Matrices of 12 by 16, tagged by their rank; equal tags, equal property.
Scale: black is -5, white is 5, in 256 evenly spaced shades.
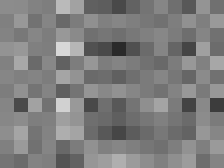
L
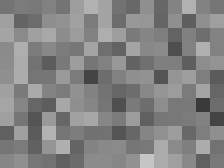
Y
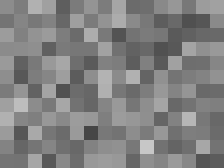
Y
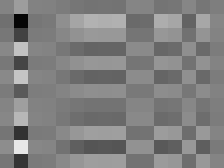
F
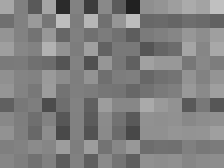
L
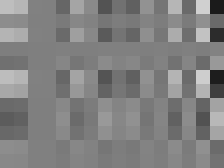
F
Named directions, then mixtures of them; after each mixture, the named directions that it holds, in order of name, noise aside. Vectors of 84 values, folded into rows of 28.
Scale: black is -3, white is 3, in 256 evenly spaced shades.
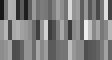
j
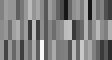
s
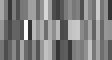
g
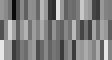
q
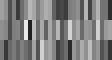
g, s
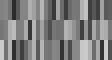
q, s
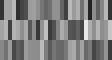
j, s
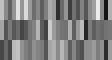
j, q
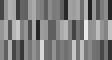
j, s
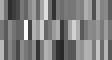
g, q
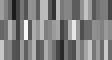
g, q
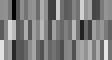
q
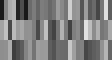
j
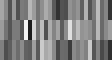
g, s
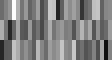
q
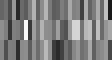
g, j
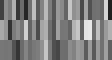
g, j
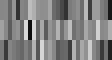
g, s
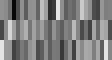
q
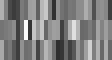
g, q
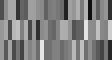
j, s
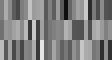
q, s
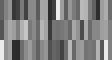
j, q
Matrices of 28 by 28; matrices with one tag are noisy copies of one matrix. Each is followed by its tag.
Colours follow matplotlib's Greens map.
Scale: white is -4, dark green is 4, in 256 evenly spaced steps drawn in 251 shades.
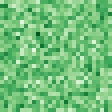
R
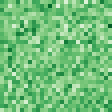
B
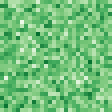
R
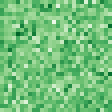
B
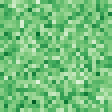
R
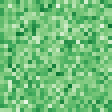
B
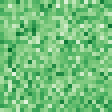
B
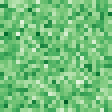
R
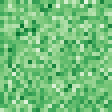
B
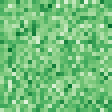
B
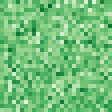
B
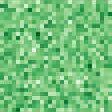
R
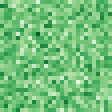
R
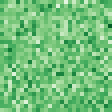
B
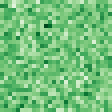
R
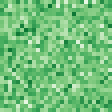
B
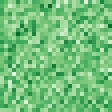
B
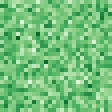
R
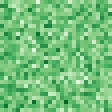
R
